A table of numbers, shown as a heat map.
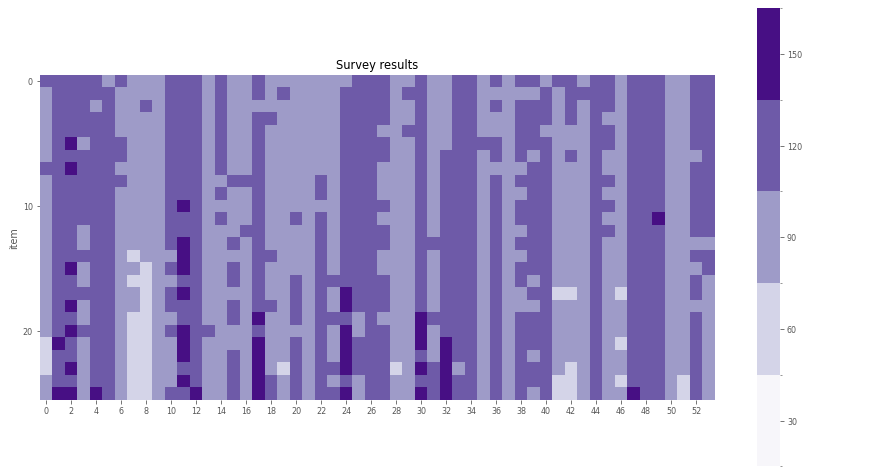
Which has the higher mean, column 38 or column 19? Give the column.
38
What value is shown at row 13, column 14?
90
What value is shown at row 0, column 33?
120
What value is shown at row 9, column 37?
90
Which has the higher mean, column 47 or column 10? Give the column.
47
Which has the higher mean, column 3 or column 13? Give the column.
3
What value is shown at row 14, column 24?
120
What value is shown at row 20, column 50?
90
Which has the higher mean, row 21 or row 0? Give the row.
0
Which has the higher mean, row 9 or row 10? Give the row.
10
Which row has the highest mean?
25
